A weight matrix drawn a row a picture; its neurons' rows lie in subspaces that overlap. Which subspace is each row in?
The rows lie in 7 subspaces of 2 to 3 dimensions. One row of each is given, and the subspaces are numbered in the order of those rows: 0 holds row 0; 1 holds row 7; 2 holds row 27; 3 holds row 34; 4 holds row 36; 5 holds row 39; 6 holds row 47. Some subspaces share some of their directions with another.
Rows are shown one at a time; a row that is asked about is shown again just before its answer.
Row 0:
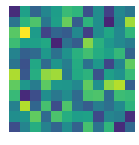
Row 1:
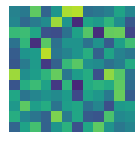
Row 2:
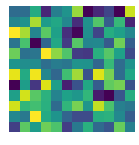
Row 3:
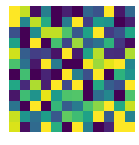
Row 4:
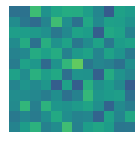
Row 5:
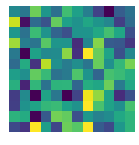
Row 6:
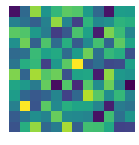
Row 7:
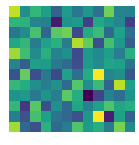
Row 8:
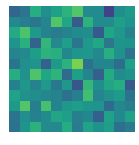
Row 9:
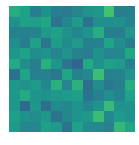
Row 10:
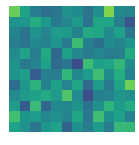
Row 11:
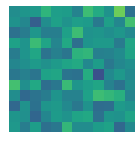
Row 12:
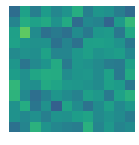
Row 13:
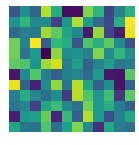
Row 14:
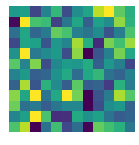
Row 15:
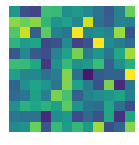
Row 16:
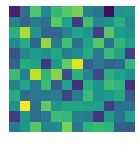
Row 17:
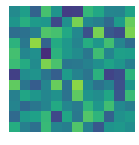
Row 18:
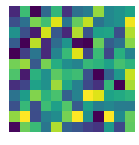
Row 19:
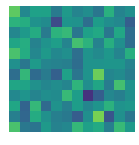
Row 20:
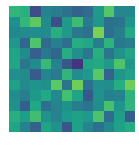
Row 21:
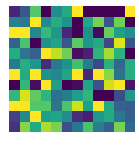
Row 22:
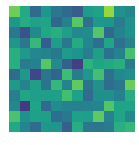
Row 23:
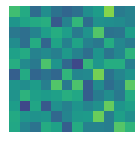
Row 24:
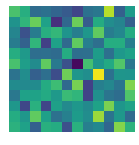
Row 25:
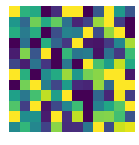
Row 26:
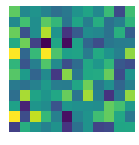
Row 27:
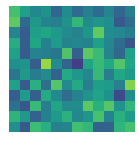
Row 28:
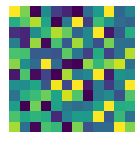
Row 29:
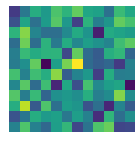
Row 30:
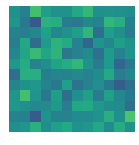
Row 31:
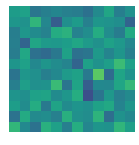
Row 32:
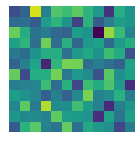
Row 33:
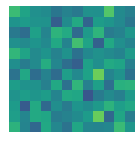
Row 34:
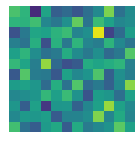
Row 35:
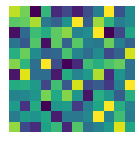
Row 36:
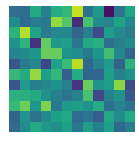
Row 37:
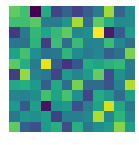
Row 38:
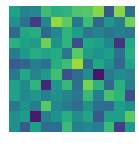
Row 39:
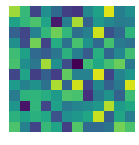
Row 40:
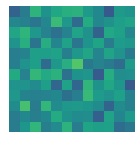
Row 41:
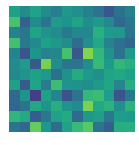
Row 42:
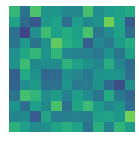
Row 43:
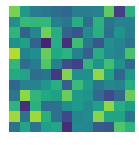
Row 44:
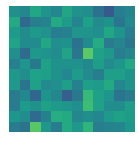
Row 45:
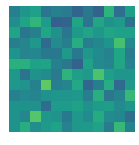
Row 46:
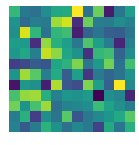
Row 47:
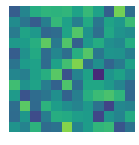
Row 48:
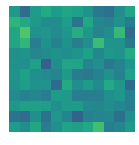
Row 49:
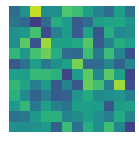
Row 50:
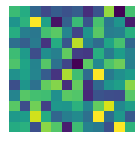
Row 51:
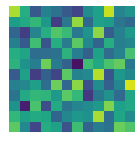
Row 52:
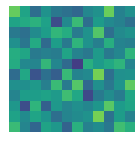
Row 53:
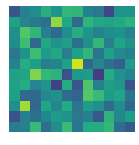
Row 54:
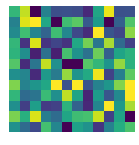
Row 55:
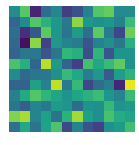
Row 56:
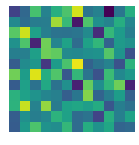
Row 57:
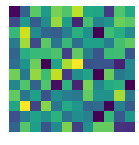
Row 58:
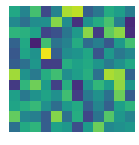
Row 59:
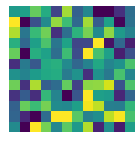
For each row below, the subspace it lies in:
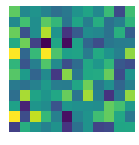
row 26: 6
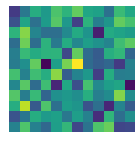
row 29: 2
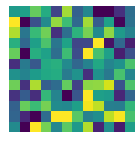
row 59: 2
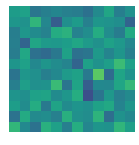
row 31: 6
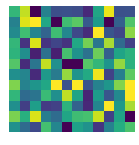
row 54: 0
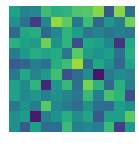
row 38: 4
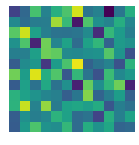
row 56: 4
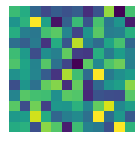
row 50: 4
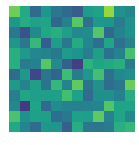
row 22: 6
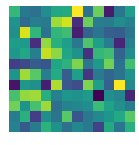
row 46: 4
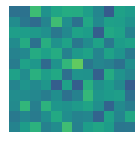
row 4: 0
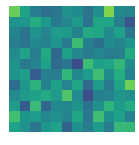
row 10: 5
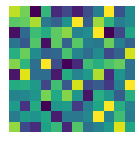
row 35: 3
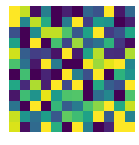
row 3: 2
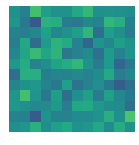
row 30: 0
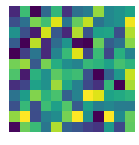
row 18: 1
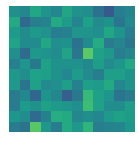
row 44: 2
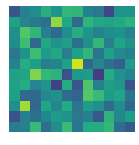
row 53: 3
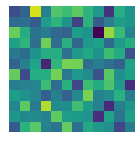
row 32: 3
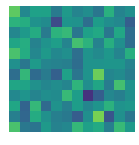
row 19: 1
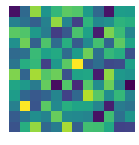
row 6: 4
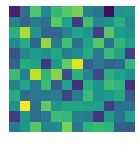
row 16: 6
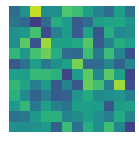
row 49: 1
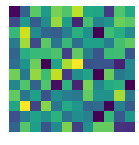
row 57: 2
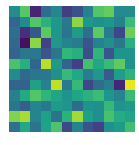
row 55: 1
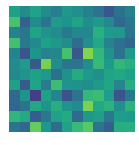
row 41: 2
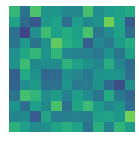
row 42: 0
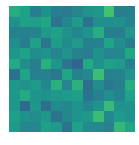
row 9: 0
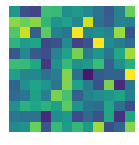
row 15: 1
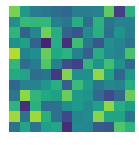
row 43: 6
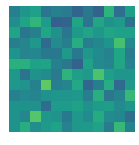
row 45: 4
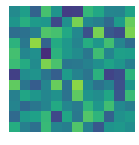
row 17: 5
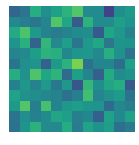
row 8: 4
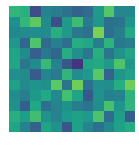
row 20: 0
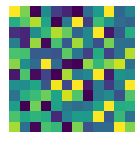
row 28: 3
